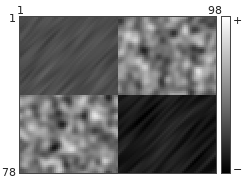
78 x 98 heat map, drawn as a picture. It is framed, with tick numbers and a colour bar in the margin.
The table splits into 2 rows of 2 panels. Panel 1,1: low, slanting up to the right, faint in contrast. Panel 1,2: middling, blotchy, strong in contrast. Panel 2,1: middling, blotchy, strong in contrast. Panel 2,2: very low, slanting up to the right, faint in contrast.
